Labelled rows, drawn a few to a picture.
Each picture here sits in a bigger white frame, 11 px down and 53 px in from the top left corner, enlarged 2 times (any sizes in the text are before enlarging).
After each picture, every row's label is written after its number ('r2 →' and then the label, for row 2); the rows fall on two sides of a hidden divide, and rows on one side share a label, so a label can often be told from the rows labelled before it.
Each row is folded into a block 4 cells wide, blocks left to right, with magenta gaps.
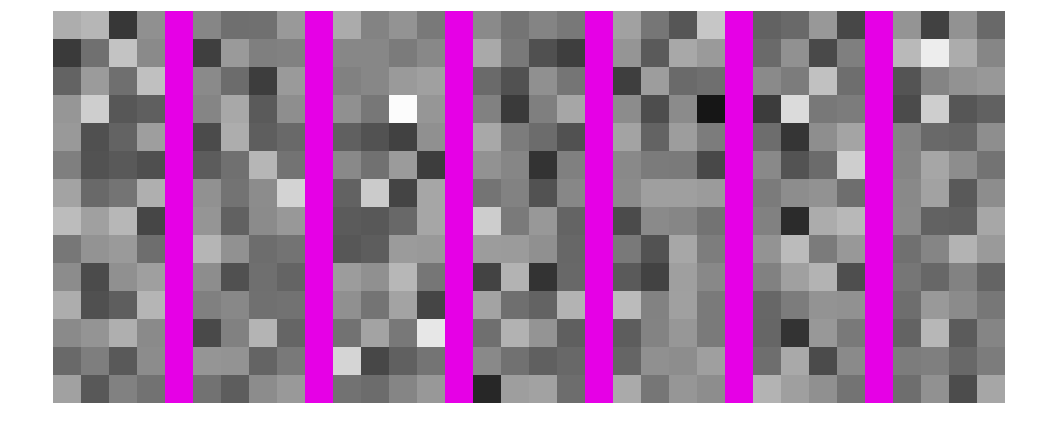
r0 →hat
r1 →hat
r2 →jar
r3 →hat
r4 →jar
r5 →hat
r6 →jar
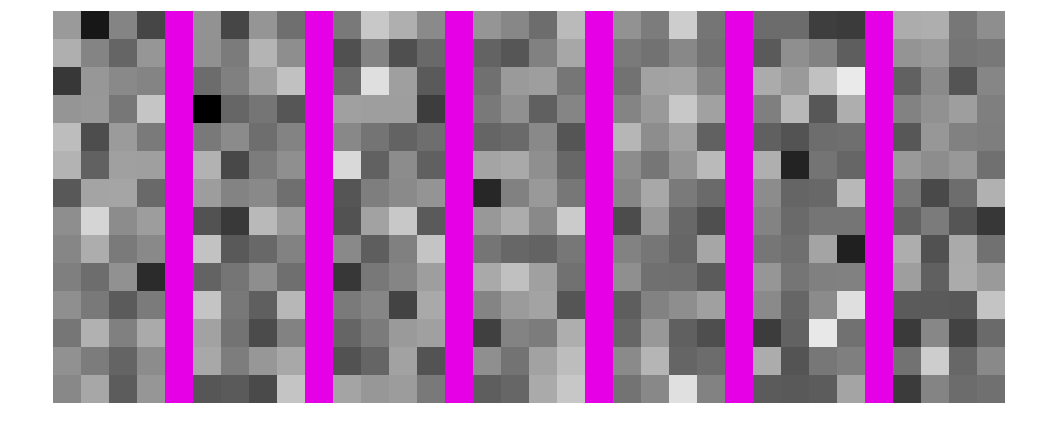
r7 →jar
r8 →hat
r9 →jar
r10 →jar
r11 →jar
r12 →hat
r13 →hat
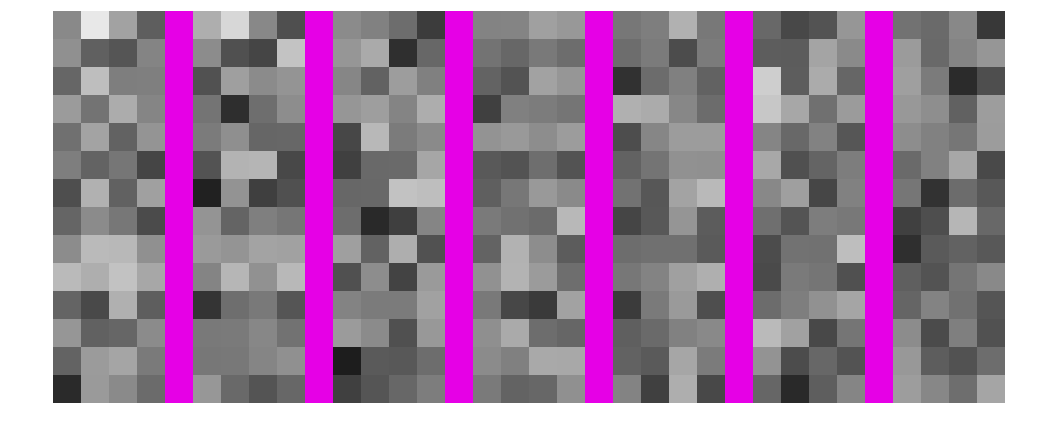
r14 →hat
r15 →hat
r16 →hat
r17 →hat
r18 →hat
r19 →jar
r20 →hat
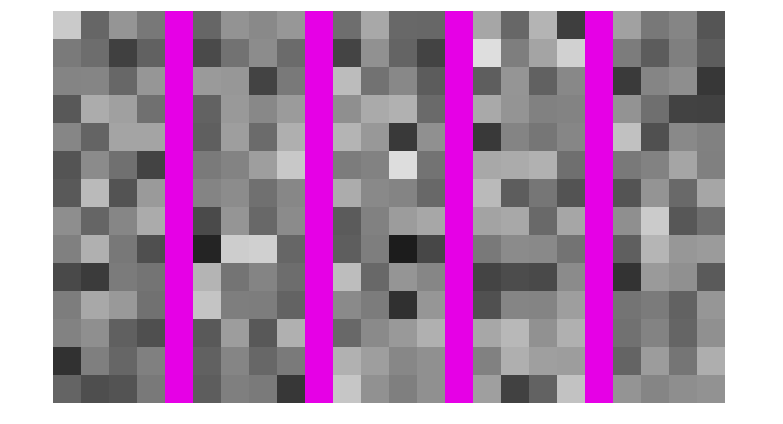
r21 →hat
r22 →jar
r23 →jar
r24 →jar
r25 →jar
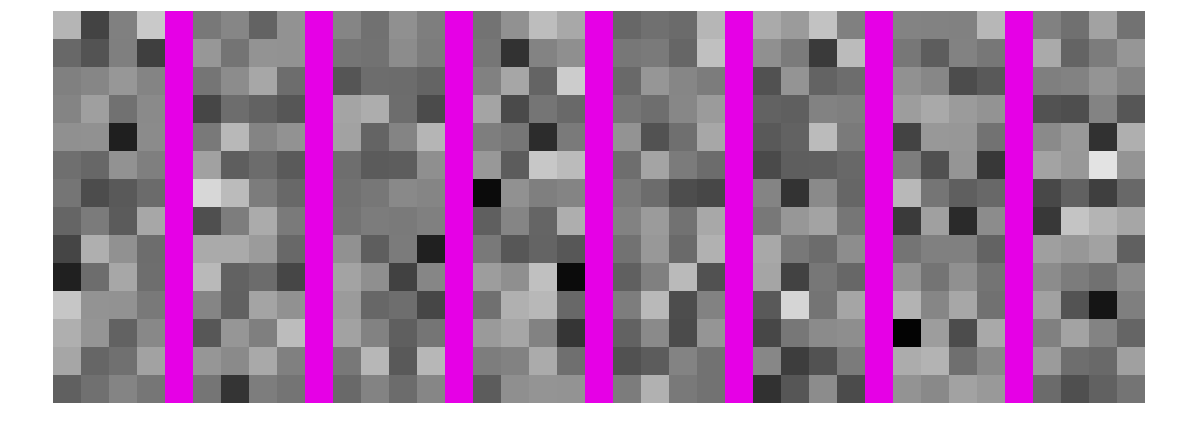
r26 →jar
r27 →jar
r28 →hat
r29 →jar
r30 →jar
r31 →hat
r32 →jar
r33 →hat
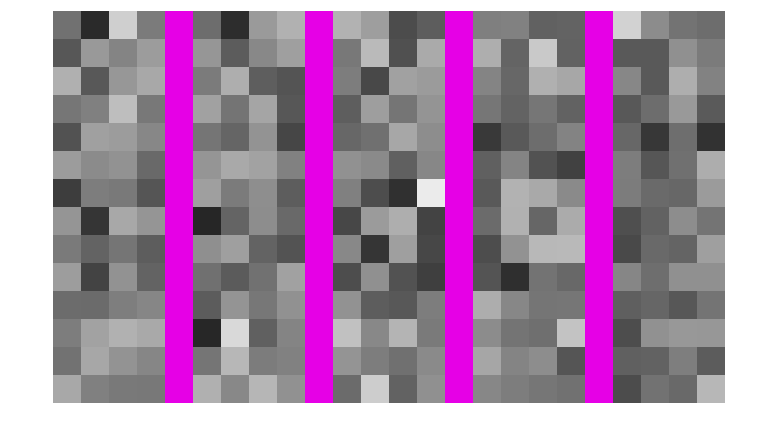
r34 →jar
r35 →jar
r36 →hat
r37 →jar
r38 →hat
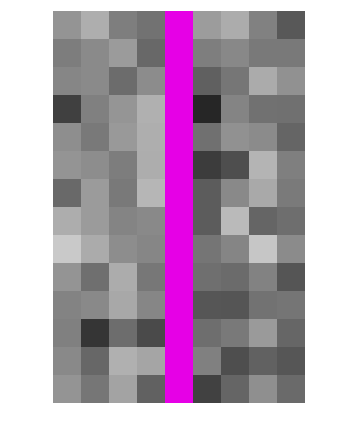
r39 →hat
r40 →hat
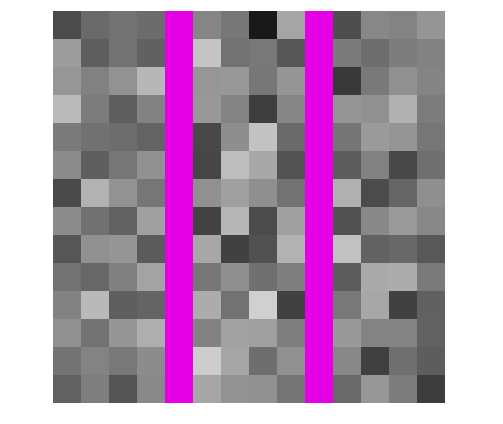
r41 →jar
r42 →jar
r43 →hat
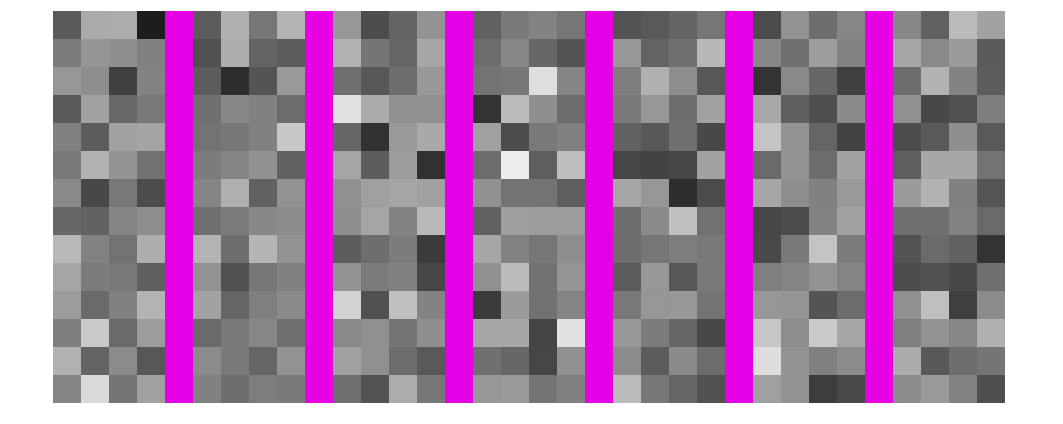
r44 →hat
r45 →hat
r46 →jar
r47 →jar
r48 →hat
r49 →jar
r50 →jar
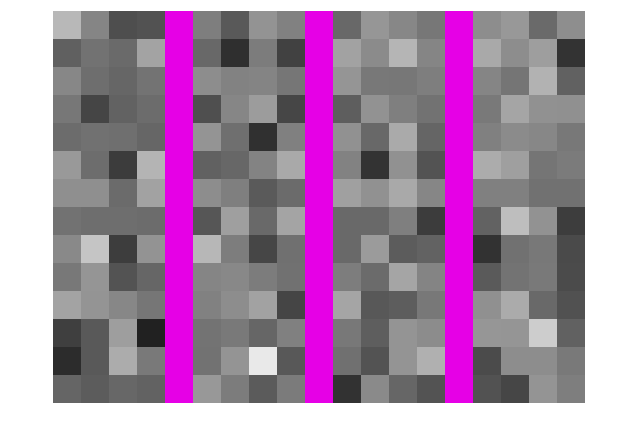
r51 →hat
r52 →jar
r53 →hat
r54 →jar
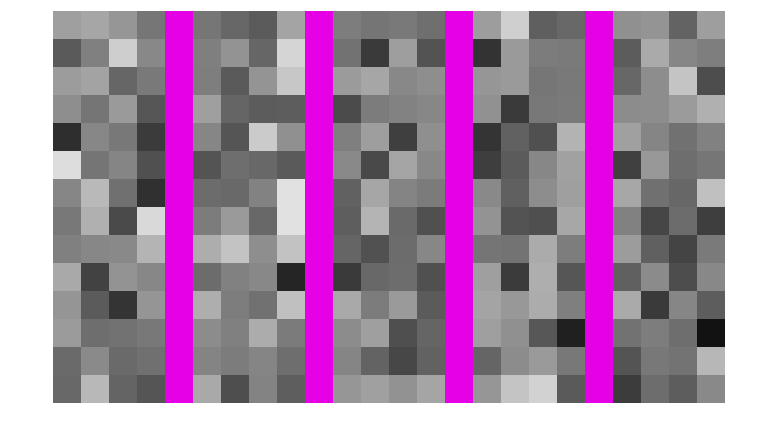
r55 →jar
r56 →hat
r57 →jar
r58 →hat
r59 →hat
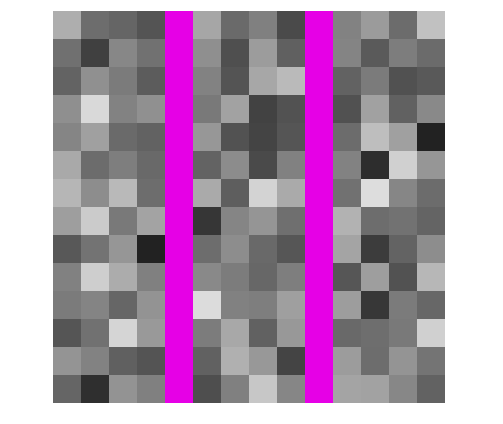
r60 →jar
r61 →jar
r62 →jar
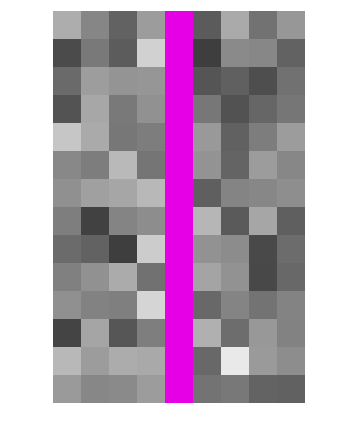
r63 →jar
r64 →hat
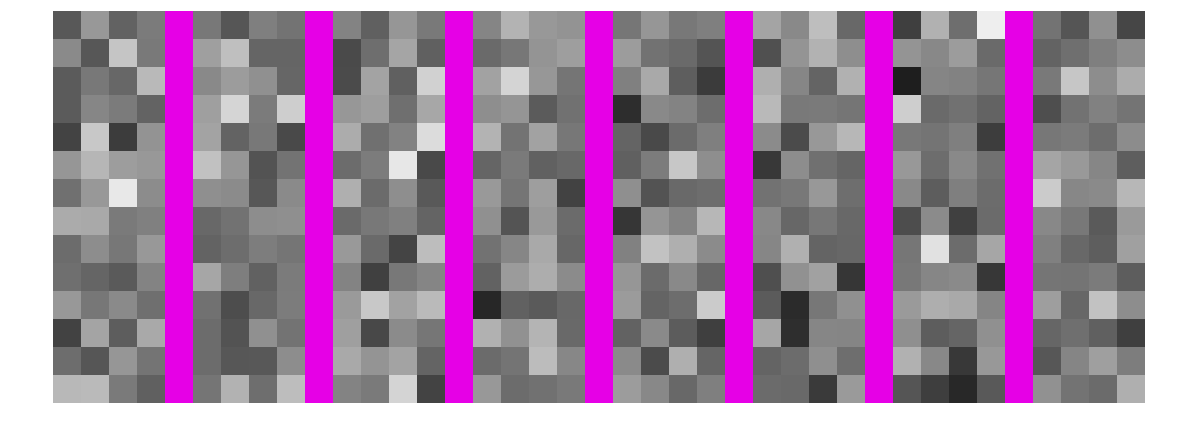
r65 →jar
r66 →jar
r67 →jar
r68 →hat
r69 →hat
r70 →hat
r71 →jar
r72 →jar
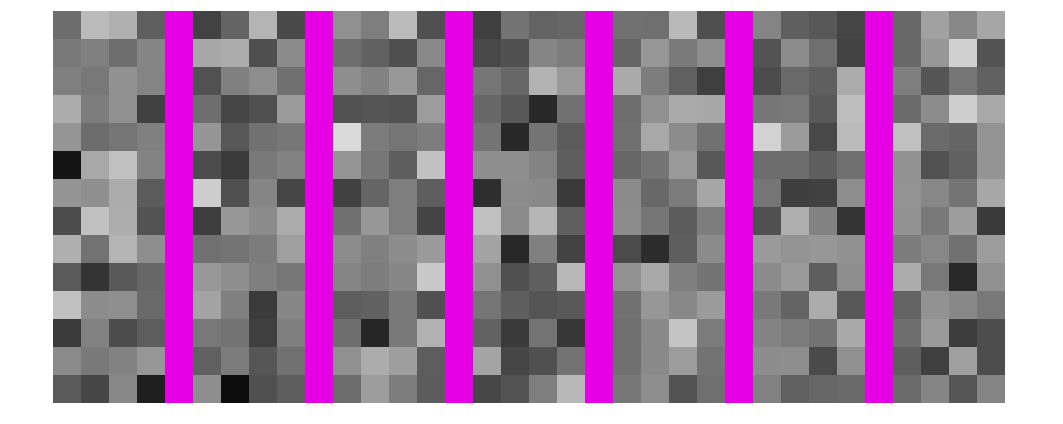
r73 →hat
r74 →hat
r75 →hat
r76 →hat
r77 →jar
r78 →hat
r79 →hat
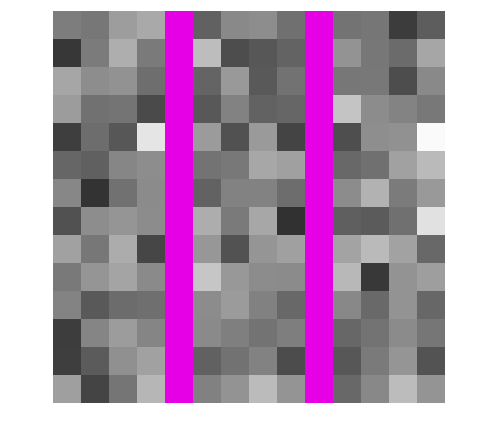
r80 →hat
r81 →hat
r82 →hat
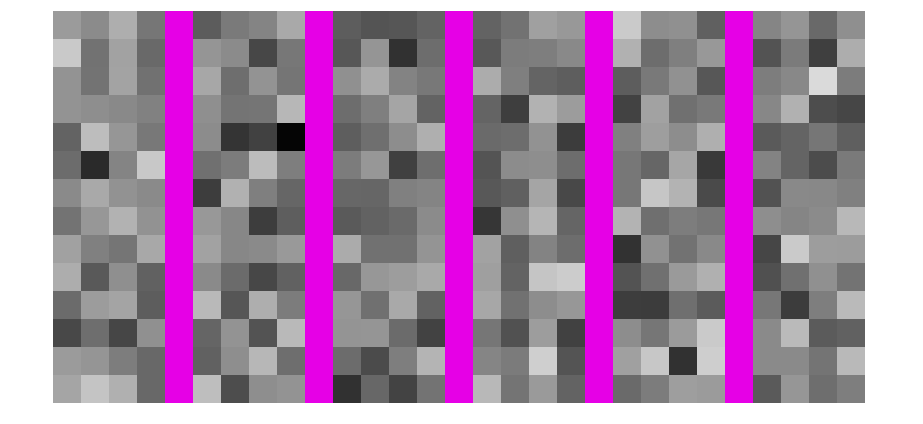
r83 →jar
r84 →jar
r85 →hat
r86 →hat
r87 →jar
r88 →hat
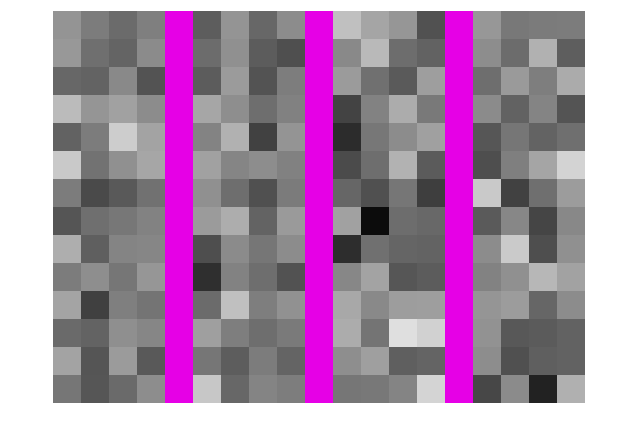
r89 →hat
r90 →jar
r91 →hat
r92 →hat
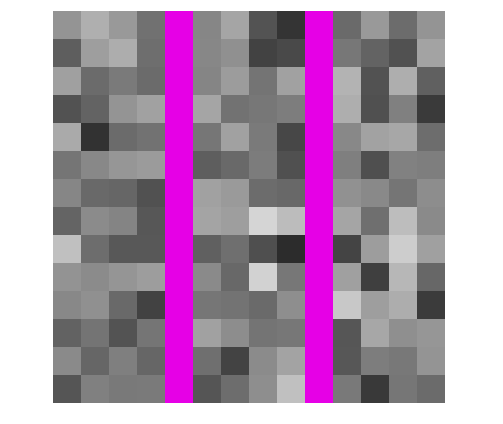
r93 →hat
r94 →hat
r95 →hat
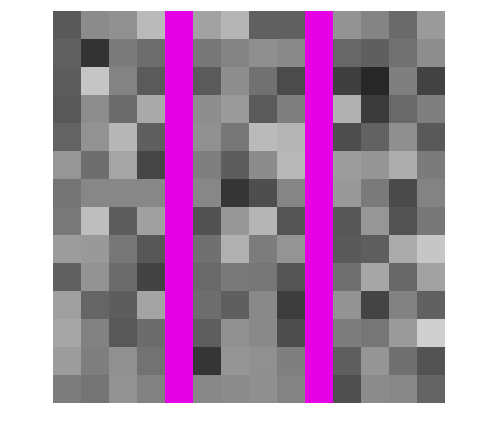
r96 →jar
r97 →hat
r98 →jar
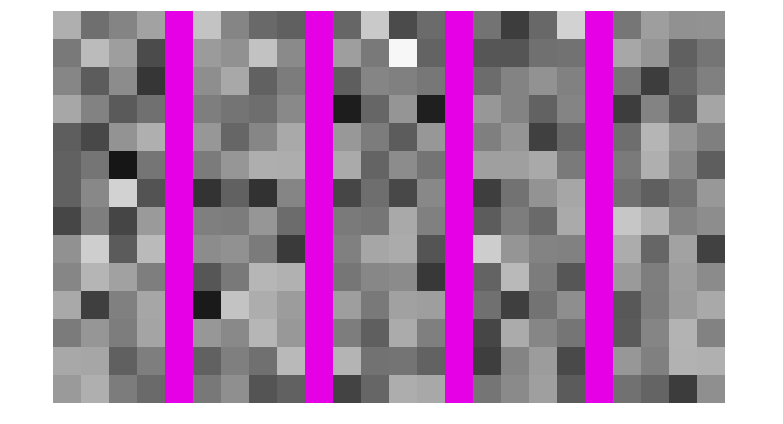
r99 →jar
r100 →hat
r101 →hat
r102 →jar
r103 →hat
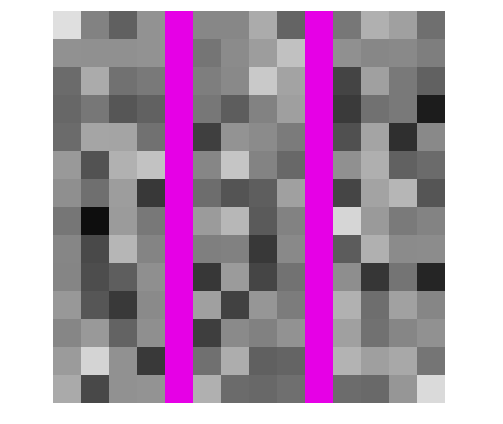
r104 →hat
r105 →jar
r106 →jar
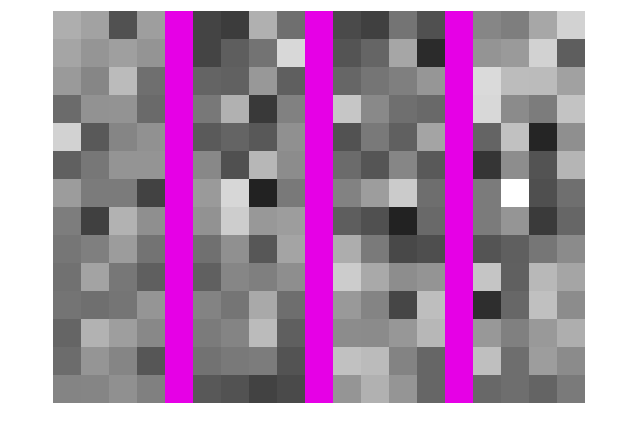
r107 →hat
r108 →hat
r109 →jar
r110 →jar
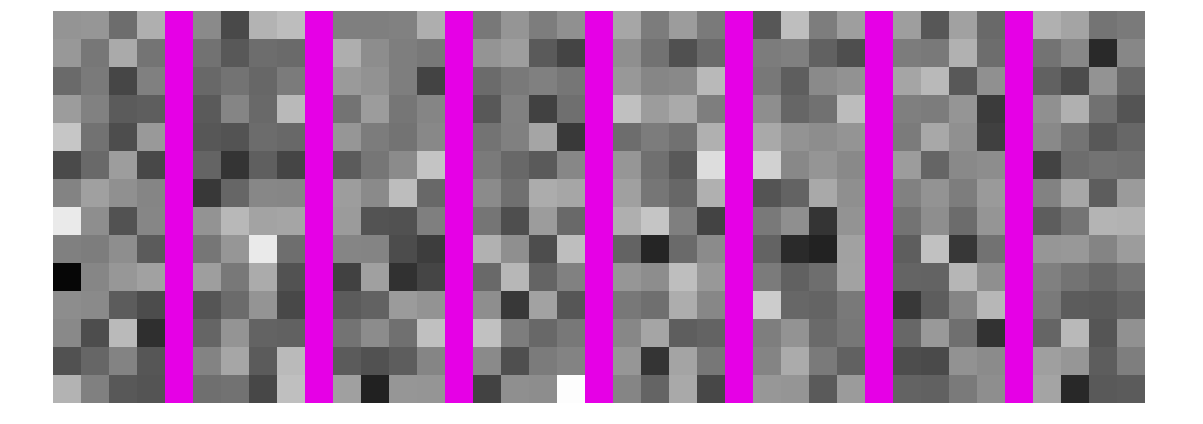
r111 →hat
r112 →hat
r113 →jar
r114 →hat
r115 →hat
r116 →jar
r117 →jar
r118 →hat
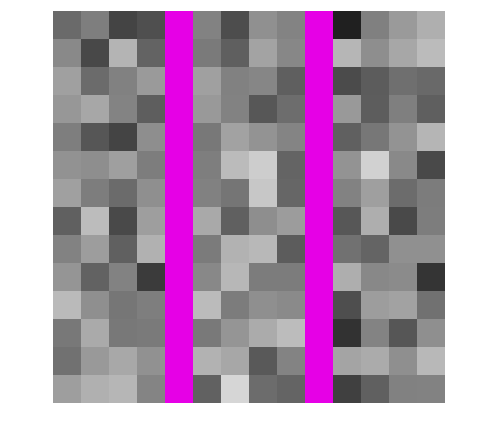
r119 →jar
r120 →jar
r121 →jar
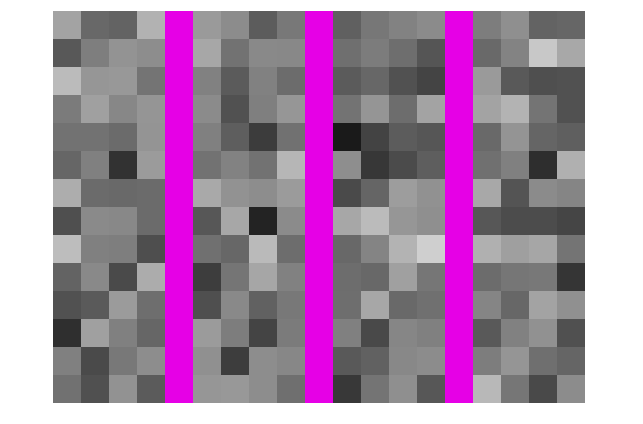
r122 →hat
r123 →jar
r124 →hat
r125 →hat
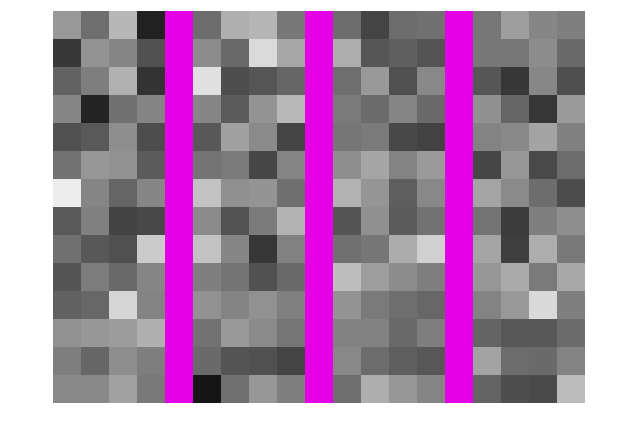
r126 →jar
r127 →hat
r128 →jar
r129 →hat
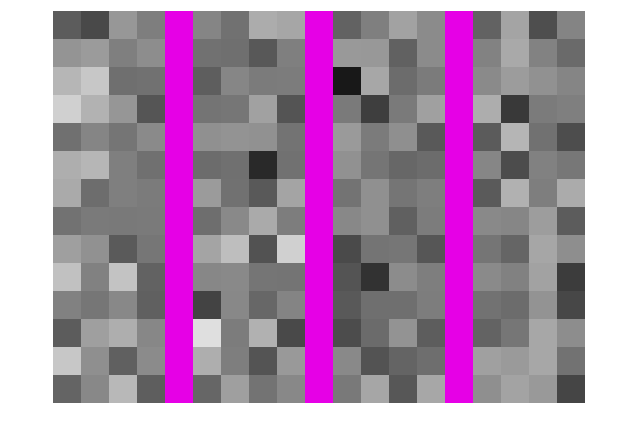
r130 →jar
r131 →hat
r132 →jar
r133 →jar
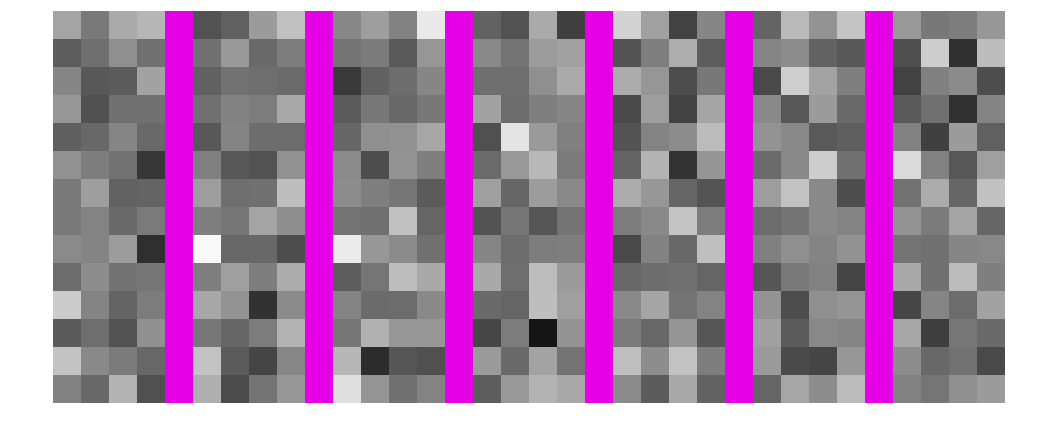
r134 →jar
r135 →hat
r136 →hat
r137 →jar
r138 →hat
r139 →jar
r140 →hat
